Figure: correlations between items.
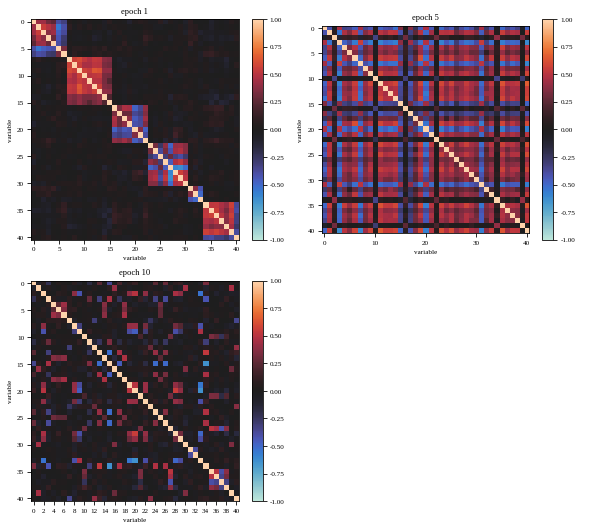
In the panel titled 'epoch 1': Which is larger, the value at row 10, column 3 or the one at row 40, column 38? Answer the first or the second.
the first
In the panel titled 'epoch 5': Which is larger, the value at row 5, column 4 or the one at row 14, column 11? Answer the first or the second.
the second
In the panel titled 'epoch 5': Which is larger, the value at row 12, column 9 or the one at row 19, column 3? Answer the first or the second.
the first
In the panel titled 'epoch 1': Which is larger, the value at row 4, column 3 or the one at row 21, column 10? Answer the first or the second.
the first
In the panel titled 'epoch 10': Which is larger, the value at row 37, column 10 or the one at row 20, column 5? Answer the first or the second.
the second
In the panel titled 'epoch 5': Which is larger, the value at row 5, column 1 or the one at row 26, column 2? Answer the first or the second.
the first
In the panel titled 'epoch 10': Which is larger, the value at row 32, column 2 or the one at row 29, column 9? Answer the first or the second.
the first
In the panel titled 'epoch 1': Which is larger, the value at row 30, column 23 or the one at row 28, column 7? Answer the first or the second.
the first
